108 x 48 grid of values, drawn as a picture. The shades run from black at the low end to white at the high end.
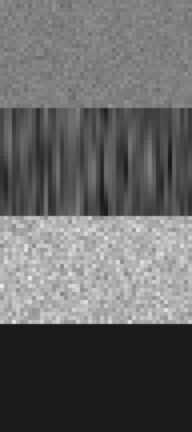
The table splits into 4 rows of 1 panel. Panel 1,1: middling, fine-grained, faint in contrast. Panel 2,1: low, streaked downward. Panel 3,1: high, fine-grained. Panel 4,1: very low, flat.
